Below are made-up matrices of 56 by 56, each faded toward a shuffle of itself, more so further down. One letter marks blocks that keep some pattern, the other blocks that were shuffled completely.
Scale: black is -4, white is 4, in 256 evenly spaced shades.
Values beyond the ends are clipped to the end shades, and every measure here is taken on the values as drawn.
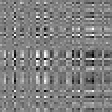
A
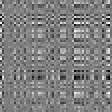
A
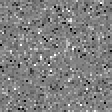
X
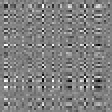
A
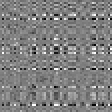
A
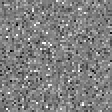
X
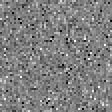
X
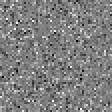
X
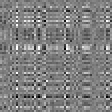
A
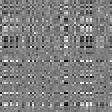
A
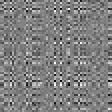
A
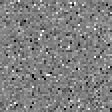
X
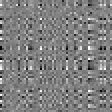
A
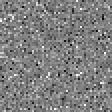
X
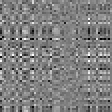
A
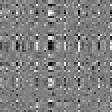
A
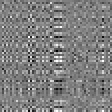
A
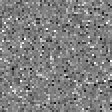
X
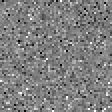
X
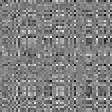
A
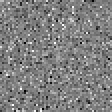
X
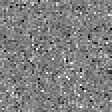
X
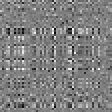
A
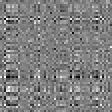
A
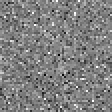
X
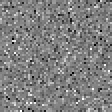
X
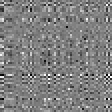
A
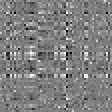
A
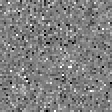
X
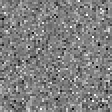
X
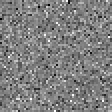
X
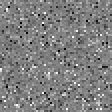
X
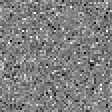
X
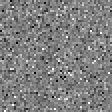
X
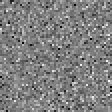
X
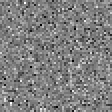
X
